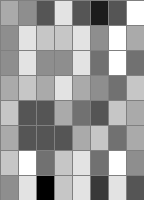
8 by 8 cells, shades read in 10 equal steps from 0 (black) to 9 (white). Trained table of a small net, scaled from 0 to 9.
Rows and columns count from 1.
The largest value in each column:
7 9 7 8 8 7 9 9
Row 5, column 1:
7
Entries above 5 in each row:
3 6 3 6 4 4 5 4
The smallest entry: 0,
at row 8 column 3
